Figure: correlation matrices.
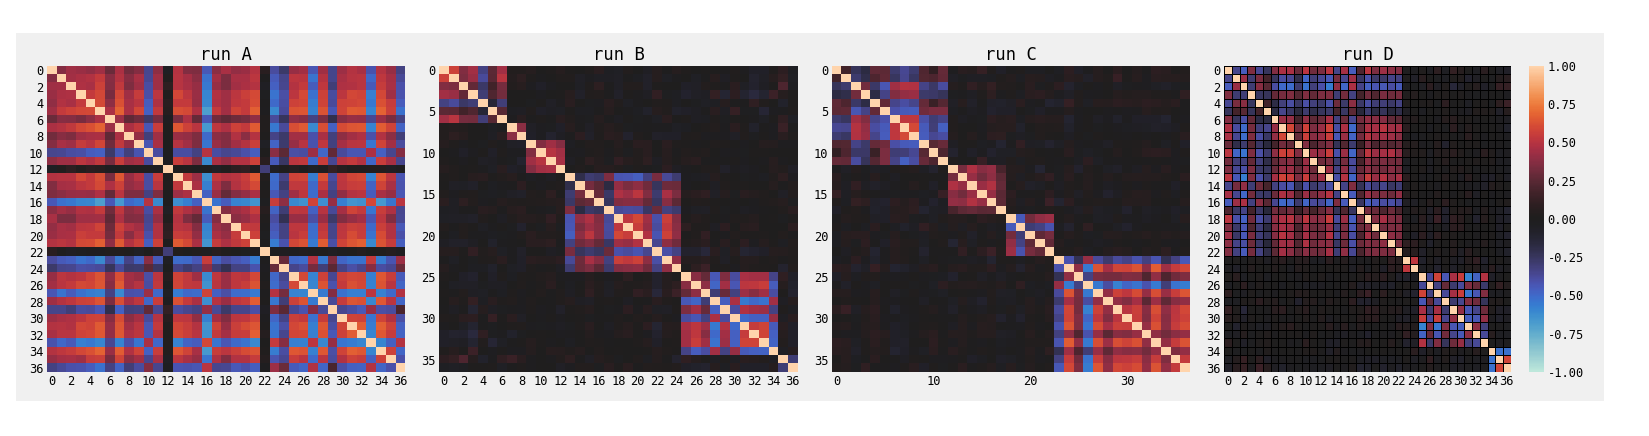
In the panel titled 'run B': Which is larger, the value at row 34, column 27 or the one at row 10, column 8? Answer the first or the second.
the second
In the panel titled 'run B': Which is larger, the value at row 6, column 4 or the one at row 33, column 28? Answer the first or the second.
the first
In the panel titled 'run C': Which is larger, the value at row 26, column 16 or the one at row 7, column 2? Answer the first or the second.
the second
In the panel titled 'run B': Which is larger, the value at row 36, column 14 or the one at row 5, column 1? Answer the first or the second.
the second
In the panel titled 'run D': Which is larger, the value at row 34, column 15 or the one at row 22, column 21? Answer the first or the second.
the second
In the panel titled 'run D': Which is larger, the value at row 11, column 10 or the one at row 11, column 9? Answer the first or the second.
the first
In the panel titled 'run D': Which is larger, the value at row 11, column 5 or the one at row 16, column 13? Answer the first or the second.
the first
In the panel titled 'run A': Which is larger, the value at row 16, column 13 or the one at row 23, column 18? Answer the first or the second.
the second
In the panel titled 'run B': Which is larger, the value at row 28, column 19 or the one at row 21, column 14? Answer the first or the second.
the second
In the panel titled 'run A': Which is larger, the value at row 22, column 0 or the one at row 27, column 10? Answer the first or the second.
the second
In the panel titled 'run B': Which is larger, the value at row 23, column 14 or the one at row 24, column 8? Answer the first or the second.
the first
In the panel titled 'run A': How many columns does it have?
37
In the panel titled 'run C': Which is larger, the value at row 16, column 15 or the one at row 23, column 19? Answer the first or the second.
the first
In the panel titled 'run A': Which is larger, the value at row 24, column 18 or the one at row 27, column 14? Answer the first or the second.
the first
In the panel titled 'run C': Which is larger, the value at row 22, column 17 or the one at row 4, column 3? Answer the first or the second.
the first
